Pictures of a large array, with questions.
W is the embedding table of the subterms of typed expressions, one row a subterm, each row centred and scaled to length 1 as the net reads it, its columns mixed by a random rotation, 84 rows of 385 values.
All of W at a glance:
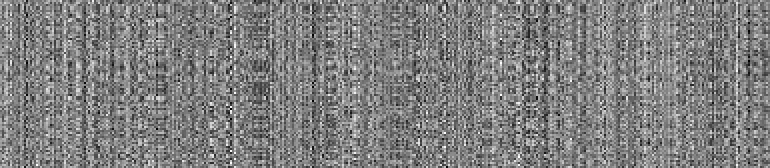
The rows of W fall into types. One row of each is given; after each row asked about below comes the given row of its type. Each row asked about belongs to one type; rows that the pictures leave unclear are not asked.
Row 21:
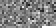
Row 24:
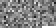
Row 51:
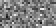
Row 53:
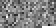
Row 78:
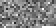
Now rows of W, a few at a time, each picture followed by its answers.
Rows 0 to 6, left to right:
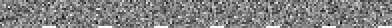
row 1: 51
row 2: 24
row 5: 53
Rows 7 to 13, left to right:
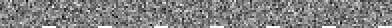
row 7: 53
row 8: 51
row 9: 24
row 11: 53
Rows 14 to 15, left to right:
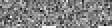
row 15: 53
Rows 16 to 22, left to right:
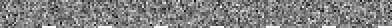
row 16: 53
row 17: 24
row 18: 24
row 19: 53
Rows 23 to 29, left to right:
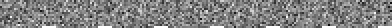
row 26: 21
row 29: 21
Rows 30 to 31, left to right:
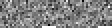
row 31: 53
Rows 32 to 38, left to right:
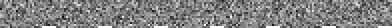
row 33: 51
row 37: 53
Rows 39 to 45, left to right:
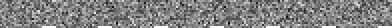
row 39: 21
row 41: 24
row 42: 51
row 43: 24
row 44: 51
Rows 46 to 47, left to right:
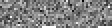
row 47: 53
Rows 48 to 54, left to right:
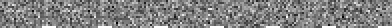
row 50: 24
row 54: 51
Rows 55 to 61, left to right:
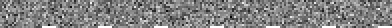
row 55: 53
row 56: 24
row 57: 21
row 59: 51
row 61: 78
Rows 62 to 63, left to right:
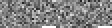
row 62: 21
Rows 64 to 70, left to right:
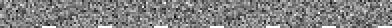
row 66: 24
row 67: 51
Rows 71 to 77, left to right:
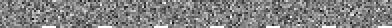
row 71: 21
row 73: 24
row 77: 78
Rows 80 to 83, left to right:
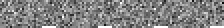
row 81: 53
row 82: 78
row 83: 24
